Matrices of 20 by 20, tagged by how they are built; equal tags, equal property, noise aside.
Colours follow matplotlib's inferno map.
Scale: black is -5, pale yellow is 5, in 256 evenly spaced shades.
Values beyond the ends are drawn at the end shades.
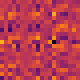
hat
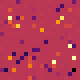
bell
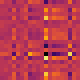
hat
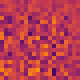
hat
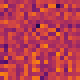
hat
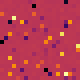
bell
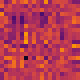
hat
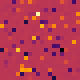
bell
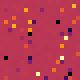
bell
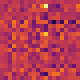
hat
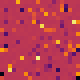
bell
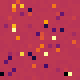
bell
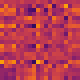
hat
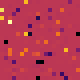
bell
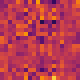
hat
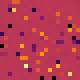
bell
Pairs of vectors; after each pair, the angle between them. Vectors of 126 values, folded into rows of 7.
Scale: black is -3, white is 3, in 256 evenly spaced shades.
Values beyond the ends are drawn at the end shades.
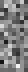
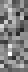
partly aligned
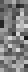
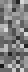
orthogonal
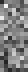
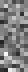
orthogonal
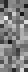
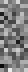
partly opposed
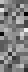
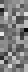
nearly opposite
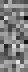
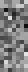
orthogonal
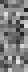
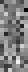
nearly parallel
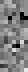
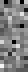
partly opposed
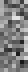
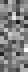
partly aligned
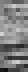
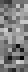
partly aligned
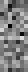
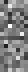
nearly opposite
